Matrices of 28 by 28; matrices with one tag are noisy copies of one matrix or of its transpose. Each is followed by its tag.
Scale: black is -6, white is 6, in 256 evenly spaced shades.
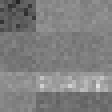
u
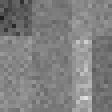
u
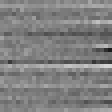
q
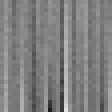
q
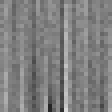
q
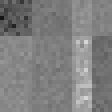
u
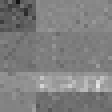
u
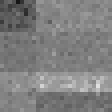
u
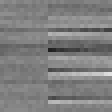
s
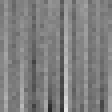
q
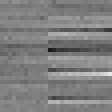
s
